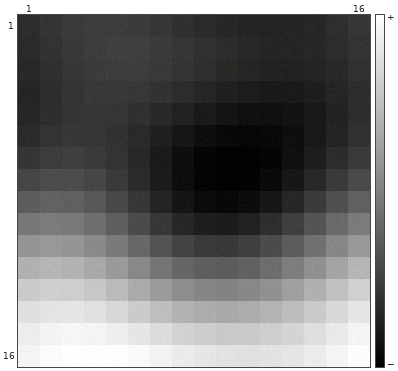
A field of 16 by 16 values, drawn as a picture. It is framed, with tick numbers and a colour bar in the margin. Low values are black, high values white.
The ninth with the highest average is the bottom left. There is an overall slope up to the bottom. There are no lone odd cells.
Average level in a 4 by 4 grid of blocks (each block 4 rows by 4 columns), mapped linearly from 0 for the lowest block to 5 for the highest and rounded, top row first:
1 1 1 1
1 1 0 1
3 2 1 2
5 4 4 5
